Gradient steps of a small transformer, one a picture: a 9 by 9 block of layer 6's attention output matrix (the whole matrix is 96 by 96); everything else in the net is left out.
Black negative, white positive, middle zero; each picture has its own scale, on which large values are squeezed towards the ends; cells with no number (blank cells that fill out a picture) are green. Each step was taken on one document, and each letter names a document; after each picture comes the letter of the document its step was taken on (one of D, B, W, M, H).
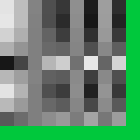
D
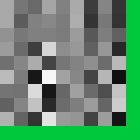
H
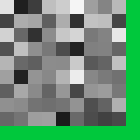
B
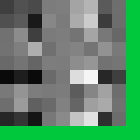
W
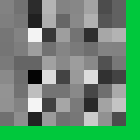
W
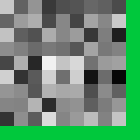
H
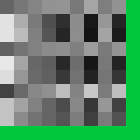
D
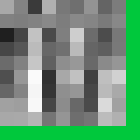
W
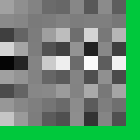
D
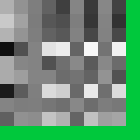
D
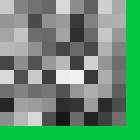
B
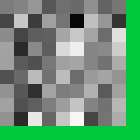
B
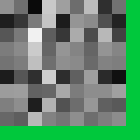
W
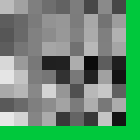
D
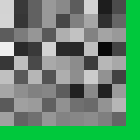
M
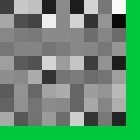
H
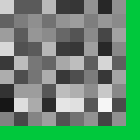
M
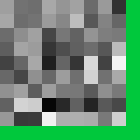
H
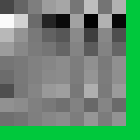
D
